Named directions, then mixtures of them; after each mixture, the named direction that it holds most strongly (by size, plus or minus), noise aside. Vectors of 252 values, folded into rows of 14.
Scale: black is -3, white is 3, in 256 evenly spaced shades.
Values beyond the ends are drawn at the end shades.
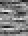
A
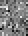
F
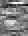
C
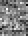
F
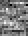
C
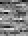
A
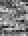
A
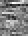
C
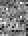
F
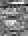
C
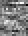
C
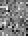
F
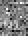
F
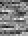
A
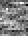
C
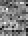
F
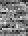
A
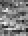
A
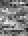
C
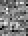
F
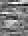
C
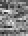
A
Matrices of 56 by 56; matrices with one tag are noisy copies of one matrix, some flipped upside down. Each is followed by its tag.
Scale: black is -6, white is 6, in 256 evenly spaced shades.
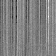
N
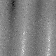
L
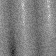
L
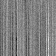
N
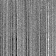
N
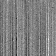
N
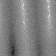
L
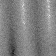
L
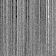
N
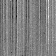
N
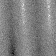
L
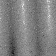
L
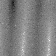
L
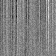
N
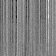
N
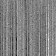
N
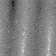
L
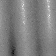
L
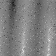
L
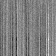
N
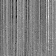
N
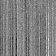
N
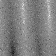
L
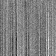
N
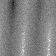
L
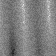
L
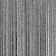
N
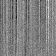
N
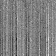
N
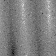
L
